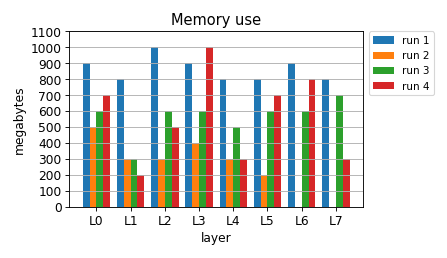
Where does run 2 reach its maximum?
L0
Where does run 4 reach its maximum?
L3
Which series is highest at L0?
run 1
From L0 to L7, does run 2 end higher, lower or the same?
lower
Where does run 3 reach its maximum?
L7
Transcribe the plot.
Title: Memory use
x-axis: layer, ticks L0 L1 L2 L3 L4 L5 L6 L7
y-axis: megabytes, ticks 0 100 200 300 400 500 600 700 800 900 1000 1100
Legend: run 1, run 2, run 3, run 4
Values:
run 1: 900 800 1000 900 800 800 900 800
run 2: 500 300 300 400 300 200 0 0
run 3: 600 300 600 600 500 600 600 700
run 4: 700 200 500 1000 300 700 800 300
